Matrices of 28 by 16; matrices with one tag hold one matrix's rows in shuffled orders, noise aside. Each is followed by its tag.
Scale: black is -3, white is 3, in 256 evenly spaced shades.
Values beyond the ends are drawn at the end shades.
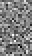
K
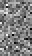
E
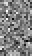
E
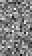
K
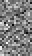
E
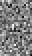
K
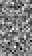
K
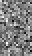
E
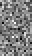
K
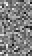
E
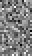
K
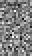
K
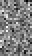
E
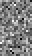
K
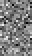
E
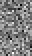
K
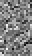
E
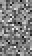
K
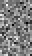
E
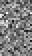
E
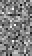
K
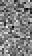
E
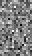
K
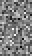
K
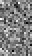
E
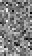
E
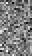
E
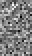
K
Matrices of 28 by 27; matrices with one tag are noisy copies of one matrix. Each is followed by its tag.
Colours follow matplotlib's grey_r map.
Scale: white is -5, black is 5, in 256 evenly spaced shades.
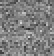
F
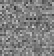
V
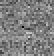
F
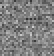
V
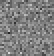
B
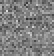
V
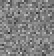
B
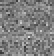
F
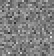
B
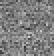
F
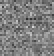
V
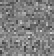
F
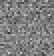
B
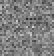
V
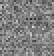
V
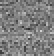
F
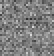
V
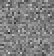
B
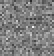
V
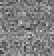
F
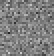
B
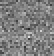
F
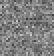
V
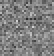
V
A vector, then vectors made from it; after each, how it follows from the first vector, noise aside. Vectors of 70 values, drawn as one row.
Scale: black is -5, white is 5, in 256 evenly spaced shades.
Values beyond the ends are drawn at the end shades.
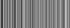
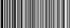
scaled up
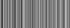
copied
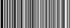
scaled up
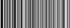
scaled up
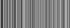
copied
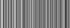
negated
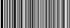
scaled up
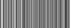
negated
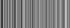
copied
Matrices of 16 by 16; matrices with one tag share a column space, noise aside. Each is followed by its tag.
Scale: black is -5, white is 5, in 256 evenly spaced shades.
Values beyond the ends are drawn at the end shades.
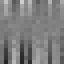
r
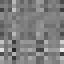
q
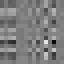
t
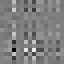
q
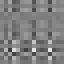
q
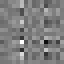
t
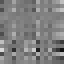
q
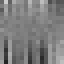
r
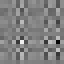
t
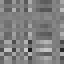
q
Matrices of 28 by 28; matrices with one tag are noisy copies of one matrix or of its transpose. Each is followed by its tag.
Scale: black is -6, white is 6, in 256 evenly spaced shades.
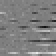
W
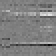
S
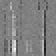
S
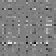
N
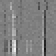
S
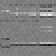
S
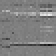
S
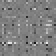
N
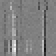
S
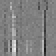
S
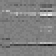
S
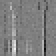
S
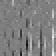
W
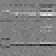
S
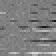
W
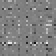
N
